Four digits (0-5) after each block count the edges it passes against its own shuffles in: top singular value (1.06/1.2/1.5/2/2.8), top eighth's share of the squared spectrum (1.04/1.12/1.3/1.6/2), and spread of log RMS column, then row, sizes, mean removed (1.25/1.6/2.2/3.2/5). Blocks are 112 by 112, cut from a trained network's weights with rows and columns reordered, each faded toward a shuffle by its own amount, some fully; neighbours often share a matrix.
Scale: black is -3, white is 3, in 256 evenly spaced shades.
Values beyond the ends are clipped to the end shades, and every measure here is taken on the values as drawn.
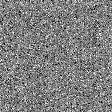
1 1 0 0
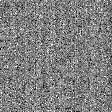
2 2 0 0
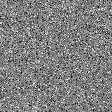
0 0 0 0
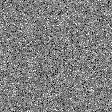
0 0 0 0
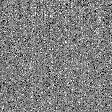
2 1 0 1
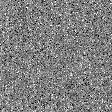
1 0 0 0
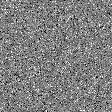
0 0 0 0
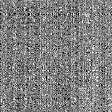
4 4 1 3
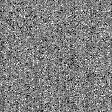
2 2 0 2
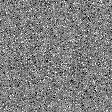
0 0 0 0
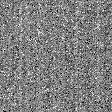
2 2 0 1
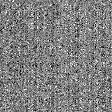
3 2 1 2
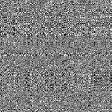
4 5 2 4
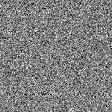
3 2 0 1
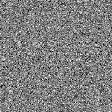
3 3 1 2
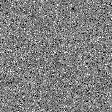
1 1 0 0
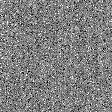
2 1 0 0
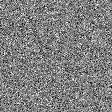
1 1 0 0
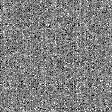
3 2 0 2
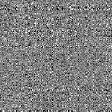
3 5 3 3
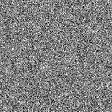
3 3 1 1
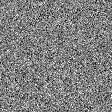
1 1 0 0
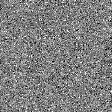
2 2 1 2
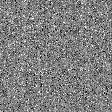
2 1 0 1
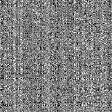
4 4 2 3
